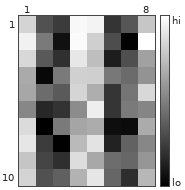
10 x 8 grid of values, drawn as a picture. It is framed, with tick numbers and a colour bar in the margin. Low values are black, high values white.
Stripes running up and down repeat 2 times from left to right. No overall slope runs across the table. The top middle is the smoothest part. Overall the values sit about 50% of the way up the scale.
